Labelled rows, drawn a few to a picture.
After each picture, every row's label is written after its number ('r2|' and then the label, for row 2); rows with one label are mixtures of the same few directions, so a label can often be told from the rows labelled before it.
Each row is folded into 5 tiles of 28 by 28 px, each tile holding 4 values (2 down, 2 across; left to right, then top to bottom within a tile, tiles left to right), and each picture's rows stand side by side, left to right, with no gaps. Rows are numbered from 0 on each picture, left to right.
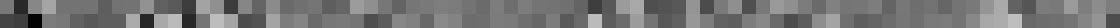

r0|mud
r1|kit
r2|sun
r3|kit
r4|kit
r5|sun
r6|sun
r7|mud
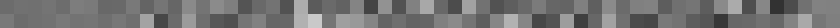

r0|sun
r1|kit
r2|mud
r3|sun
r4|kit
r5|sun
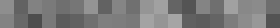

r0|mud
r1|mud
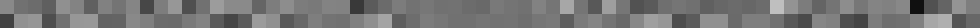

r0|kit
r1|sun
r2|sun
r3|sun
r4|sun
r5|sun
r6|sun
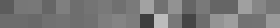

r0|sun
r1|kit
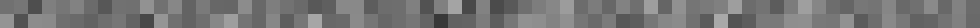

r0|kit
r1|kit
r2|kit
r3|sun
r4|mud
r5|kit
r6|kit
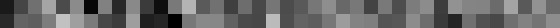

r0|mud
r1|mud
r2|mud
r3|mud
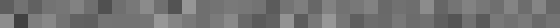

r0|kit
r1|sun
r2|kit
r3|mud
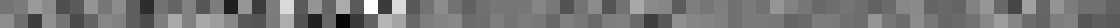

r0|kit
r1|mud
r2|mud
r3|mud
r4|sun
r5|sun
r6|kit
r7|sun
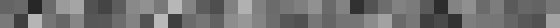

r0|kit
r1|kit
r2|sun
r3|mud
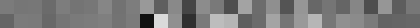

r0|kit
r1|kit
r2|mud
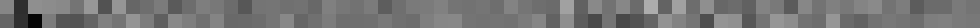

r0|mud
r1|kit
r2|kit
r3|mud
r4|mud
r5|kit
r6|sun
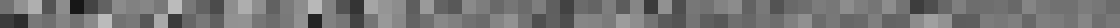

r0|sun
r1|kit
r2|kit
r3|sun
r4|mud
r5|sun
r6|sun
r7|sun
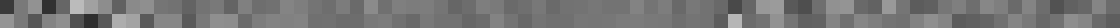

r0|sun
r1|kit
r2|mud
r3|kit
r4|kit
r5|kit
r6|sun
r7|sun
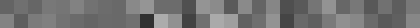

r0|kit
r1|kit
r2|mud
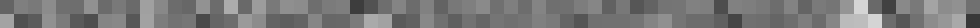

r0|kit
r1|mud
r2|sun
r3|mud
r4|sun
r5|mud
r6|mud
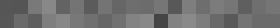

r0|mud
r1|kit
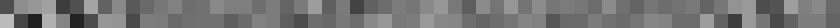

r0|kit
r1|sun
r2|sun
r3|mud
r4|sun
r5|kit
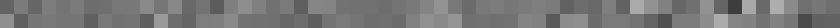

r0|kit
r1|kit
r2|mud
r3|mud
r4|sun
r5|sun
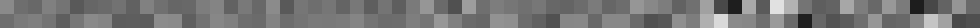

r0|sun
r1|kit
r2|mud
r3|sun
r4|sun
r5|sun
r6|sun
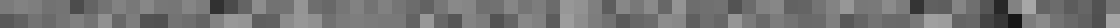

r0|sun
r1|sun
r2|mud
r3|kit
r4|mud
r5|kit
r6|sun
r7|mud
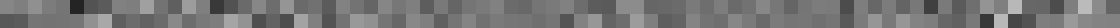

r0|sun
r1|sun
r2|kit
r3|kit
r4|kit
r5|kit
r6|mud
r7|kit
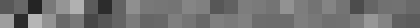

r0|kit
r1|sun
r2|sun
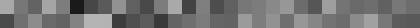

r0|sun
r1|sun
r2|sun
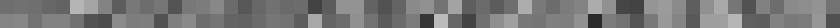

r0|sun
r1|kit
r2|kit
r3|kit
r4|kit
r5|mud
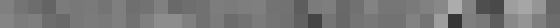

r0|mud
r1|mud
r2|mud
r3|kit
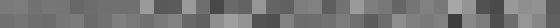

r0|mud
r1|sun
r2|sun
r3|kit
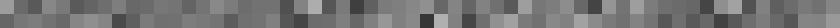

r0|sun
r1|sun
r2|sun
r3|kit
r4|sun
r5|sun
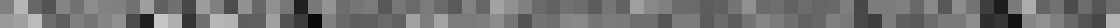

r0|mud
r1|kit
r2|mud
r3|sun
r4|sun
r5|mud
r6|mud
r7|mud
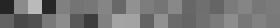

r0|sun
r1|kit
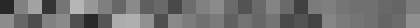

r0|sun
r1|kit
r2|mud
